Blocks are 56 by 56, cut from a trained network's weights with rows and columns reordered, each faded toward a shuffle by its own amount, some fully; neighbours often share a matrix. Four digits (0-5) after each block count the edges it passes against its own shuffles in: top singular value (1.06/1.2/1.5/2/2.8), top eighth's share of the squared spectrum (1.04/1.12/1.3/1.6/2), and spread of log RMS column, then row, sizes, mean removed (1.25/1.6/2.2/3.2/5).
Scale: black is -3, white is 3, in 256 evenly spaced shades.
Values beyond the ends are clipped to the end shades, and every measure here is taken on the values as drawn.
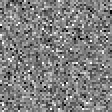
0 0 0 0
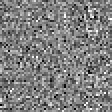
2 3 2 1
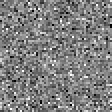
1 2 0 0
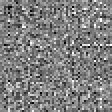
3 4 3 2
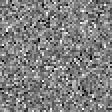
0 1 0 0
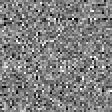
3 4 1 2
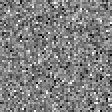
0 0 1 0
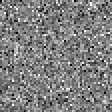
0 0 0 0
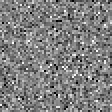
0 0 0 0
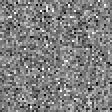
0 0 0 0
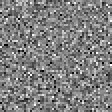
2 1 0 0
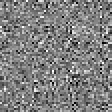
3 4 2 2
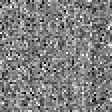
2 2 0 1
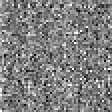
2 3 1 2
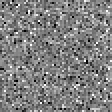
0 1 0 0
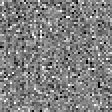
1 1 0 0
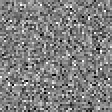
2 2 1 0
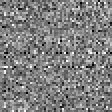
3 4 2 2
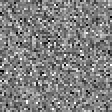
2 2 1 1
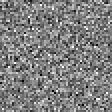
2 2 0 0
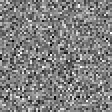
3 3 1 1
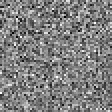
2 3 0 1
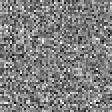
3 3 1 1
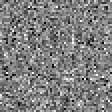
3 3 1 1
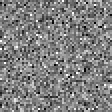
1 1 0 0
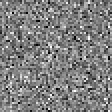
3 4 2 2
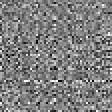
4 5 3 3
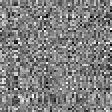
4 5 3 2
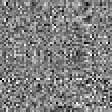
3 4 1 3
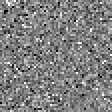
0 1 0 0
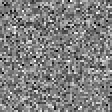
1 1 0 0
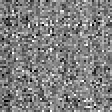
2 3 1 2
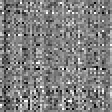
3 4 2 3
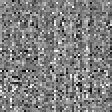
2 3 1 2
